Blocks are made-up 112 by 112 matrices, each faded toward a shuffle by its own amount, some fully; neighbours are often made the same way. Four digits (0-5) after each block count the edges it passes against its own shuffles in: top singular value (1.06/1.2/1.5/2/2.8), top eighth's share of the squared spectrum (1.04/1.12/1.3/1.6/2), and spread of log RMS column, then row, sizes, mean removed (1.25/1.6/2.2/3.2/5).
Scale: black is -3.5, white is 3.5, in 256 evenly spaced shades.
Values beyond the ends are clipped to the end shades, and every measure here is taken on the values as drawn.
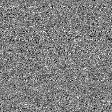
1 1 0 3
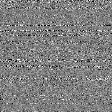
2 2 0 4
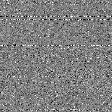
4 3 0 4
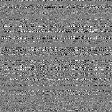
4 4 1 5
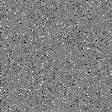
2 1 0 0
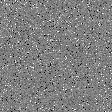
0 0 0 0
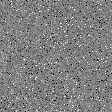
2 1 1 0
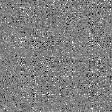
3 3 3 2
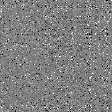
3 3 2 2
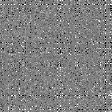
4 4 3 3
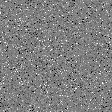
1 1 0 0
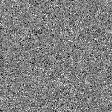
3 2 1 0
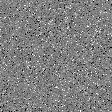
0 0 0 0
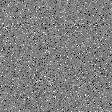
1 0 0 1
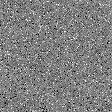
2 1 0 0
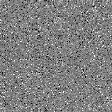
4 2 2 1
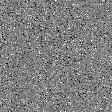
2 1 0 0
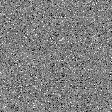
3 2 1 0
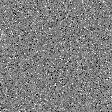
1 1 0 0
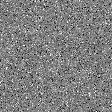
1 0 0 0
